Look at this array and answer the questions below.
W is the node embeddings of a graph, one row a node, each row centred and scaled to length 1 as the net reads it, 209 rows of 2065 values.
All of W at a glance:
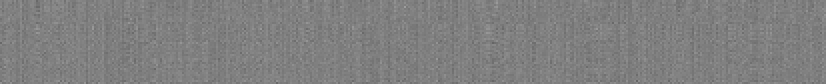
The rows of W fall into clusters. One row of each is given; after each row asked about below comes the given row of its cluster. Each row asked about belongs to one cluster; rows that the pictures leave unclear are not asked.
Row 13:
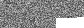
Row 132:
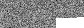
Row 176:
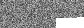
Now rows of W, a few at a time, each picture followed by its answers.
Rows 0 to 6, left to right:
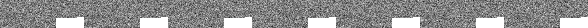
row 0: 13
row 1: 13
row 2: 176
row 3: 176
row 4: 13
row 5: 13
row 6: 13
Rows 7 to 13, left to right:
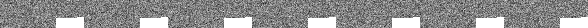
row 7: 13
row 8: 176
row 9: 132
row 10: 13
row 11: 132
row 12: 176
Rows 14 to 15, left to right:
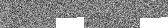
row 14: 132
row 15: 13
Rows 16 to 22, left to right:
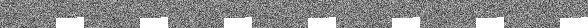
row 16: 13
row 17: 13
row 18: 176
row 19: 13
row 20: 176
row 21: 132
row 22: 176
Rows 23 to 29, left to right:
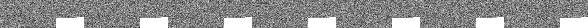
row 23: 13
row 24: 13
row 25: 13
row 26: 13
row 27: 132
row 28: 13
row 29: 176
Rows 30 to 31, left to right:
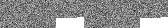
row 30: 176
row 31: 132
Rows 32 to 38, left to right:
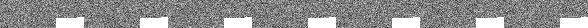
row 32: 176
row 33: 13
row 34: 132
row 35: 13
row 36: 13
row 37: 132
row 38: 176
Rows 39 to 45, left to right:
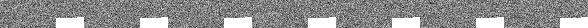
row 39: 13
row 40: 176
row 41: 13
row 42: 176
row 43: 132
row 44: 13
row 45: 13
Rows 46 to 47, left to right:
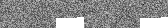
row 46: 176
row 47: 176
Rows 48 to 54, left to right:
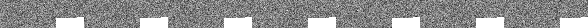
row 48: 132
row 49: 176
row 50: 132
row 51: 176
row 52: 13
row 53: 176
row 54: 132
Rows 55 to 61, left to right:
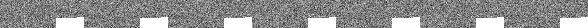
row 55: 176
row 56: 13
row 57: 13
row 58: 176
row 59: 13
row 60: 176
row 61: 13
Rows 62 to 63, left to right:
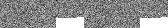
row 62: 132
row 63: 132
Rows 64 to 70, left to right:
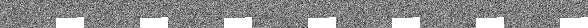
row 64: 132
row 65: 132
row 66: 132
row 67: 13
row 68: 132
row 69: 176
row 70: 176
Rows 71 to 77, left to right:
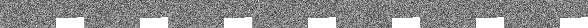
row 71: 132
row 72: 132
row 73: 132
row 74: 132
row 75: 176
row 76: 132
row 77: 176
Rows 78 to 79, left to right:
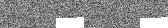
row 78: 13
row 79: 13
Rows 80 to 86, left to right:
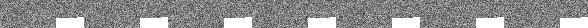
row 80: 132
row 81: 132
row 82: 176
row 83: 132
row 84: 132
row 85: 13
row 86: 132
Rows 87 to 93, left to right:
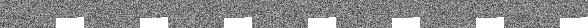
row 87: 13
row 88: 132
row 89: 176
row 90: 176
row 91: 132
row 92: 132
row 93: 13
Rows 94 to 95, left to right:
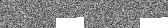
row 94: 176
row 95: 132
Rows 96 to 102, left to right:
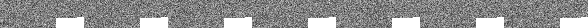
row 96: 13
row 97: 132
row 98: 132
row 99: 13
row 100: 176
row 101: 176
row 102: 13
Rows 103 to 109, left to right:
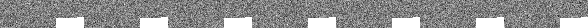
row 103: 13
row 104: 13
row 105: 132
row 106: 176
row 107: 176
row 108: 176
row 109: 176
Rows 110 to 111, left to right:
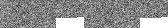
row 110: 132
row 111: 132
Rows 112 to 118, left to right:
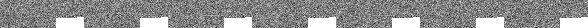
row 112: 13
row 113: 176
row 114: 132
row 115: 176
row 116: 132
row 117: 13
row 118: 132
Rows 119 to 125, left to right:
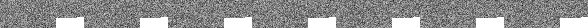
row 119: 176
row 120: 176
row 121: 13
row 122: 176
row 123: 132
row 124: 132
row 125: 132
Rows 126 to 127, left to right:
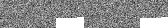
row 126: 13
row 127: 13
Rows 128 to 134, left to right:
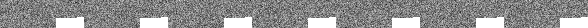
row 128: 176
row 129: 176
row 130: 176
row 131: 132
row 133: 176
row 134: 132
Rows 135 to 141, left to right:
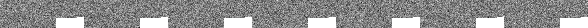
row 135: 13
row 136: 13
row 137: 176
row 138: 132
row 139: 176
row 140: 13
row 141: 176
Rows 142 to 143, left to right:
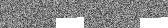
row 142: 176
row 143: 132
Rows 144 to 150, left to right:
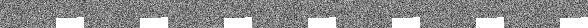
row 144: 132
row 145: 176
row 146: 132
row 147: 176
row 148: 176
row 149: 176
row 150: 176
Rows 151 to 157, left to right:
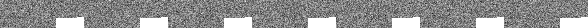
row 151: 13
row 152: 132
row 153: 176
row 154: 176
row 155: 176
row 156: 13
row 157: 13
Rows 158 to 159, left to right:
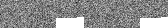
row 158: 176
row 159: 13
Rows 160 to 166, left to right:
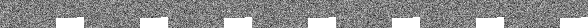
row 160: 132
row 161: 13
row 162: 132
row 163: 132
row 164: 176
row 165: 132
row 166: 13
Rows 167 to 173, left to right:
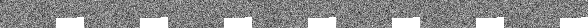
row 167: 176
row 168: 176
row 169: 176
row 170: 132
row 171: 132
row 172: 132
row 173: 13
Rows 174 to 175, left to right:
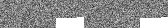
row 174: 13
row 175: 132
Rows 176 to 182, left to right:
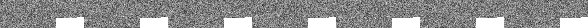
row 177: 13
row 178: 132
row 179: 176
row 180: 176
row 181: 13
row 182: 132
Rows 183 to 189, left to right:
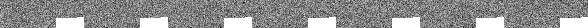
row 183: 132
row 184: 176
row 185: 176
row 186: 176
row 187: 13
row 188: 176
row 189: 132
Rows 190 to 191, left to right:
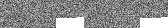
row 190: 13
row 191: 132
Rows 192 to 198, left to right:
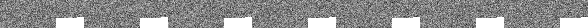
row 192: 176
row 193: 13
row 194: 176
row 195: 132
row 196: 13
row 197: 176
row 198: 132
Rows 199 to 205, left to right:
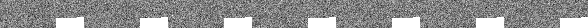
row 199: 176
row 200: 176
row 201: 176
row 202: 13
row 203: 176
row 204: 176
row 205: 132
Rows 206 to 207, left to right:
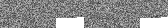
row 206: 13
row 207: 13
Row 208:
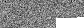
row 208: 132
